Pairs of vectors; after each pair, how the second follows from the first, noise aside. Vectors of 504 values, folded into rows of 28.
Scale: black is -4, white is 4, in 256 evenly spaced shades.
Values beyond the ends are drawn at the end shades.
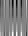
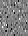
shuffled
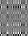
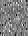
shuffled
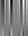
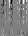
partly zeroed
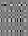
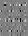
partly zeroed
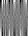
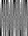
negated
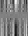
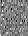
shuffled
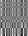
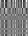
reversed
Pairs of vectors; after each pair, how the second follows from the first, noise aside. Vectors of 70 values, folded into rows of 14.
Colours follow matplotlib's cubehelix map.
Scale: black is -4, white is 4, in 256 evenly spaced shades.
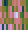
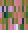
wrapped around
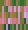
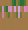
partly zeroed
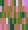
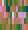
wrapped around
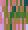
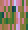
wrapped around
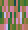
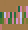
partly zeroed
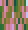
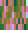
copied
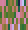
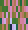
wrapped around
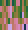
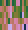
copied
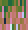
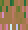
partly zeroed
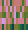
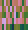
copied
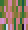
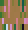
partly zeroed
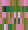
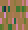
partly zeroed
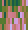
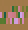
partly zeroed
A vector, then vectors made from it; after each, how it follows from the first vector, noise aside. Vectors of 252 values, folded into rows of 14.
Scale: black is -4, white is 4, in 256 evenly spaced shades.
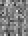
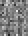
copied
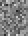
sign-scrambled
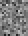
sign-scrambled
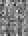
copied
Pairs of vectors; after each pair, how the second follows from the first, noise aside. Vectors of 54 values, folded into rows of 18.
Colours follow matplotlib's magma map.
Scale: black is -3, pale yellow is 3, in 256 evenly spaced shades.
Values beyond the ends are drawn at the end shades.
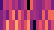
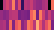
wrapped around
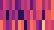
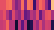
wrapped around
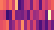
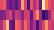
shuffled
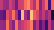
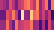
copied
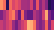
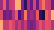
shuffled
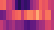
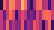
shuffled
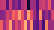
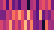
copied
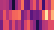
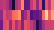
copied
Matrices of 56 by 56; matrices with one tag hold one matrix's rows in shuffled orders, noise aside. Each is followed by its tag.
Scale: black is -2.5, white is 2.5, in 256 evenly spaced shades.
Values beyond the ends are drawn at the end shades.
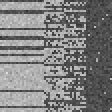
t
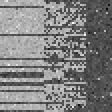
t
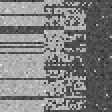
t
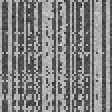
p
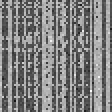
p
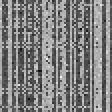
p
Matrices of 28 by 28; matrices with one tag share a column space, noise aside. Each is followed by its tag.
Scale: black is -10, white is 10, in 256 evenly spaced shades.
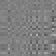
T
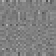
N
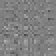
T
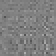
T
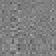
T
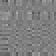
N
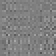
T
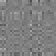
N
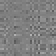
T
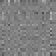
N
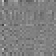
N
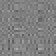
T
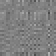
N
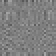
N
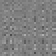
T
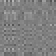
N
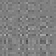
T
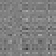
T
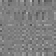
N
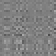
T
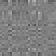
N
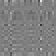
N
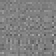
T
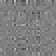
N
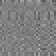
N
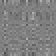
N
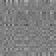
N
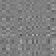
T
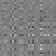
T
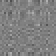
N
